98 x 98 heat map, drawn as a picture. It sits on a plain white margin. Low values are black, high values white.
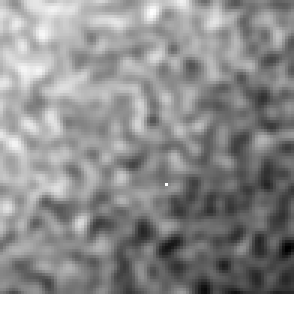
Stripes: none. Odd rows or columns: none. Ninth with the highest average: top left. Ninth with the lowest average: bottom right. Slope: up to the top left. Lone odd cells: 1, higher than its neighbours.
